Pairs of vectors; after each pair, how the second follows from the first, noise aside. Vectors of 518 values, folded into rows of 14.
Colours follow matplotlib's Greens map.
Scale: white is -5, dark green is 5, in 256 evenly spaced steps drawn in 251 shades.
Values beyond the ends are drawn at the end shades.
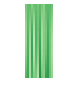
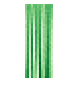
scaled up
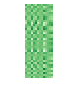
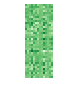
sign-scrambled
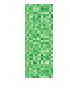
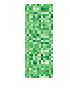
scaled up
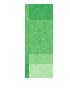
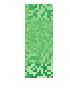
sign-scrambled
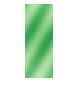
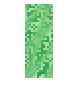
sign-scrambled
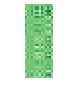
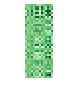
scaled up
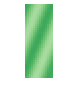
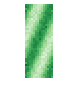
scaled up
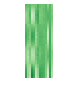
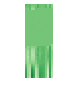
partly zeroed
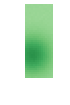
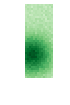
scaled up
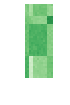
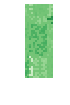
partly zeroed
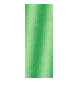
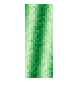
scaled up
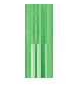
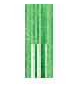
scaled up
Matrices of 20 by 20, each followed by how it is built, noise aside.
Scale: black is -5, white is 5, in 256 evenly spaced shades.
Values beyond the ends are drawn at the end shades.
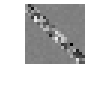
banded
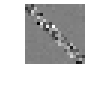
banded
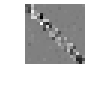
banded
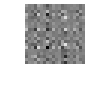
low rank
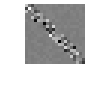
banded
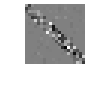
banded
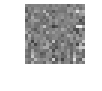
low rank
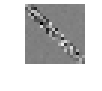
banded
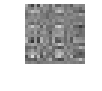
low rank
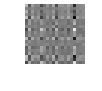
low rank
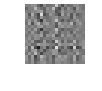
low rank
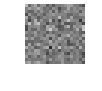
low rank
